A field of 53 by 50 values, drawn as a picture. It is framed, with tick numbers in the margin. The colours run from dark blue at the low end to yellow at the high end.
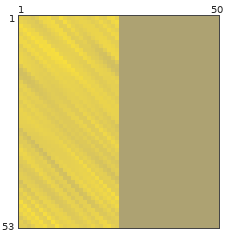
The table splits into one row of 2 panels. Panel 1,1: very high, slanting down to the right, faint in contrast. Panel 1,2: high, flat.
